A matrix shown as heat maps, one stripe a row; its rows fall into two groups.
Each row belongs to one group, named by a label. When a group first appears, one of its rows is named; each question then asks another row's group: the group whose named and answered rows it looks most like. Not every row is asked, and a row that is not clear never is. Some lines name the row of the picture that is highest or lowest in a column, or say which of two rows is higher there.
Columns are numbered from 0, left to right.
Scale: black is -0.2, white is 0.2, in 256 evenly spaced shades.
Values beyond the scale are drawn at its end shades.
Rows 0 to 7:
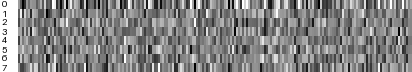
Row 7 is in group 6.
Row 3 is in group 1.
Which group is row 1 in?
1
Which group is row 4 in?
1
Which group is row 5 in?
6
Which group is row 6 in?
1
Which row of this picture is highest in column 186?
0
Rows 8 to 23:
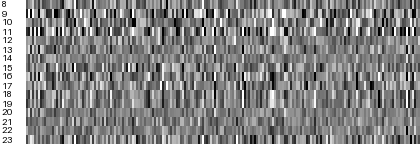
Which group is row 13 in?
1
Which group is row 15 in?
6
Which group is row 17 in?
6
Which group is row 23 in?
6
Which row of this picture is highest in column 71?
23
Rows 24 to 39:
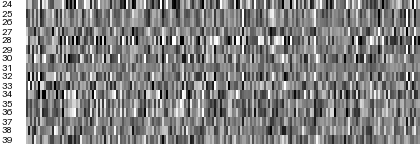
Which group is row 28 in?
6
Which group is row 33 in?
1
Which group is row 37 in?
1
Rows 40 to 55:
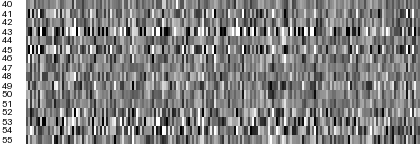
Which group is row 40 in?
6
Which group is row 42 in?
6
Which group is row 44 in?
1
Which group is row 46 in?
1
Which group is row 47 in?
1
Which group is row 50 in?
1
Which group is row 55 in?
1
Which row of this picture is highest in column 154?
54
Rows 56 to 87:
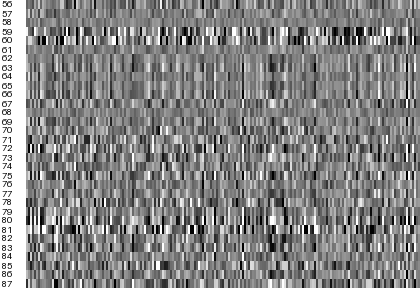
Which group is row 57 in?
1
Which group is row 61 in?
1
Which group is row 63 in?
1
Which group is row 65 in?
1
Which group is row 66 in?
1
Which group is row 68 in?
6
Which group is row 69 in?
1
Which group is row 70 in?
6
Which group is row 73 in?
1
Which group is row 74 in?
6
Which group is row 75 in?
1
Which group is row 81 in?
6
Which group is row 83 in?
1
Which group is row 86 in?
1
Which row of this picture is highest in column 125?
81
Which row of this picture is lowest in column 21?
59
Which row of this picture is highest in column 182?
81
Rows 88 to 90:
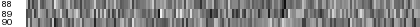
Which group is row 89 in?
6
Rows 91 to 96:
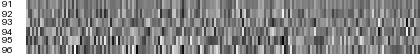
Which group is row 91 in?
6
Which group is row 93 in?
1
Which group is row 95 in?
6
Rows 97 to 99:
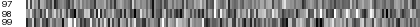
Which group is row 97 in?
1
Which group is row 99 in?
6
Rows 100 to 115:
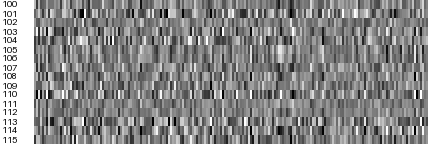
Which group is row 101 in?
6
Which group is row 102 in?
6
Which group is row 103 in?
1
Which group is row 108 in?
1
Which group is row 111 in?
1
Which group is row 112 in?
1
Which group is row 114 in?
1
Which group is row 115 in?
6
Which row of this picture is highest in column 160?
101
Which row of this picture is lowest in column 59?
113
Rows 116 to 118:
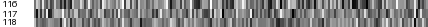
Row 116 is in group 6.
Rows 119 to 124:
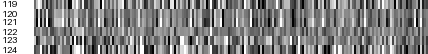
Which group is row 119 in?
6
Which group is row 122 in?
6
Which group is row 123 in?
6
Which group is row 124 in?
6
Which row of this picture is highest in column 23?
122
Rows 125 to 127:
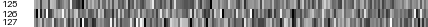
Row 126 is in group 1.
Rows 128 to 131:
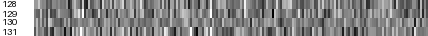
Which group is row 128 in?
6
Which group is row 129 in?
6
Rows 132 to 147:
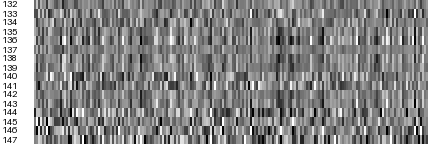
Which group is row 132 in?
1
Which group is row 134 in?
6
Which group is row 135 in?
1
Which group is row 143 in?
1
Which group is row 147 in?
6
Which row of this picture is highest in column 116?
147
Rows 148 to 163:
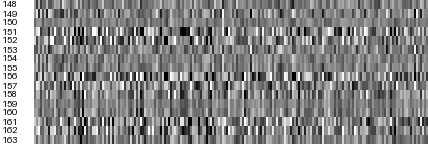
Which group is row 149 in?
1
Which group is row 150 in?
6
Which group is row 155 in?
1
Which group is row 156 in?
6
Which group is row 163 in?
6
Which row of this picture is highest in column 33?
152
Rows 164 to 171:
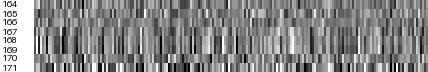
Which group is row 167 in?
1
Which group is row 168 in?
1
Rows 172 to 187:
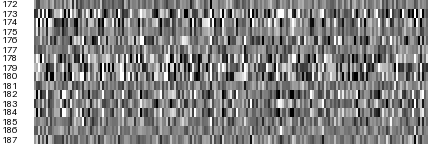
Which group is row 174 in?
1
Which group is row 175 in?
1
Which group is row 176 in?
6
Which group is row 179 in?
6
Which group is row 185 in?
6
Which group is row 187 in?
1
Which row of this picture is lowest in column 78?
174
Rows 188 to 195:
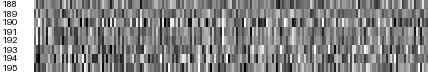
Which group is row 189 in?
1
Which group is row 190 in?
6
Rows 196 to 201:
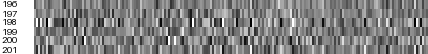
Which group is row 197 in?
6
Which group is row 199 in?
6
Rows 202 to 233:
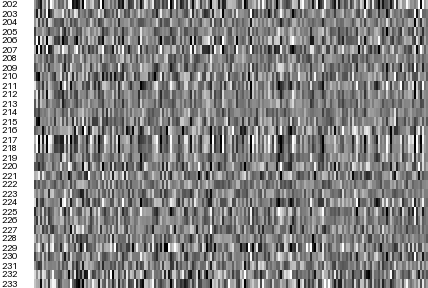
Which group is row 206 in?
1
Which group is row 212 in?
1
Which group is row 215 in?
6
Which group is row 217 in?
1
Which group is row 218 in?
1
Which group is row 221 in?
6
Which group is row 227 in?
6
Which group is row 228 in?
6
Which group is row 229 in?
6
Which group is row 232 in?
6
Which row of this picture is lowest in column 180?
221
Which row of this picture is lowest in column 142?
202
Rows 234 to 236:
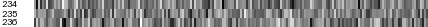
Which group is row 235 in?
6
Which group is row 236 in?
1
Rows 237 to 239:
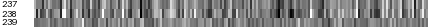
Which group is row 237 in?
1
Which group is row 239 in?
6
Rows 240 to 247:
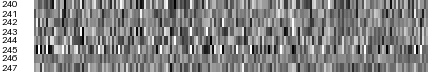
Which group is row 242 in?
1
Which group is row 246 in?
6
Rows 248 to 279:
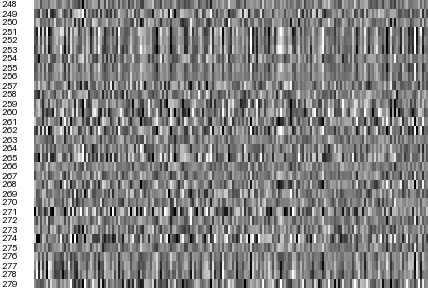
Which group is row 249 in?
6
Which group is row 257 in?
6
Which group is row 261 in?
1
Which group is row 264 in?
6
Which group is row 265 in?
6
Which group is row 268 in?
1
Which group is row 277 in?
1
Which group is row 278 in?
1
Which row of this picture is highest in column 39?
271
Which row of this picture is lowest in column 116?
271
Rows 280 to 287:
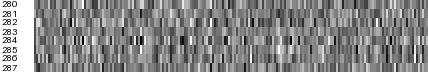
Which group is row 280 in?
6
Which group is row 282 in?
6
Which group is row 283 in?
1
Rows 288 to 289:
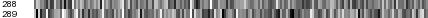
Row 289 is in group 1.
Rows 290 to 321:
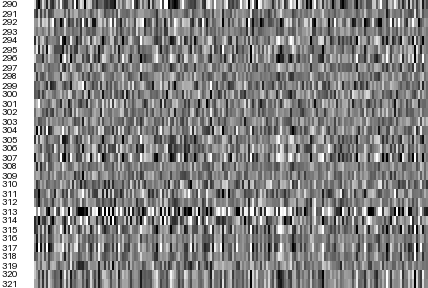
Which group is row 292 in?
6
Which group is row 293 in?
6
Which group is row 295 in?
1
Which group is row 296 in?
1
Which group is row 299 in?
6
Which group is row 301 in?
6
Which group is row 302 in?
6
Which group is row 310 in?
6
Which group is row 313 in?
6
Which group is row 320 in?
1
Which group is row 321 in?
1
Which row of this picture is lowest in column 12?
313
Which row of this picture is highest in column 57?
313
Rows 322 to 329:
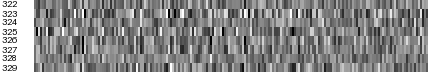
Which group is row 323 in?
6
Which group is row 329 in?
6
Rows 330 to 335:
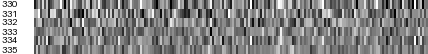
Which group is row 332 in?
6
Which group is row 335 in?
1
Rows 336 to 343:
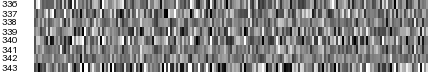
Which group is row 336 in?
6
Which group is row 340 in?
6
